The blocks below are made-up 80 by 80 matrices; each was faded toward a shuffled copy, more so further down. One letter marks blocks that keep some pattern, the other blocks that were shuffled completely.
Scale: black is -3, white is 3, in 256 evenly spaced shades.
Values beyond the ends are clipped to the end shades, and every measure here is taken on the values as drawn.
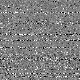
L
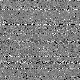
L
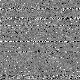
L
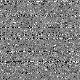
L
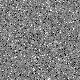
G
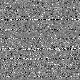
L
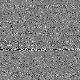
L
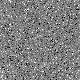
G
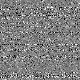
L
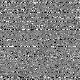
L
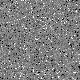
G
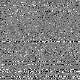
L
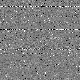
L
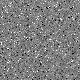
G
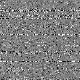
L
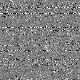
L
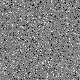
G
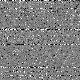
L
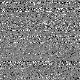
L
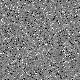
G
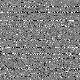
L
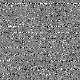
L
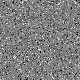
G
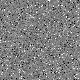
G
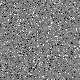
G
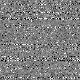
L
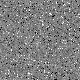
G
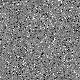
G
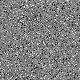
G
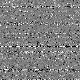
L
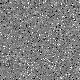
G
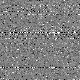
L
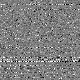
L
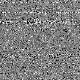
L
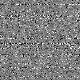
L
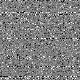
L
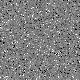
G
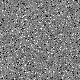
G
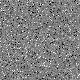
G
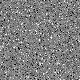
G
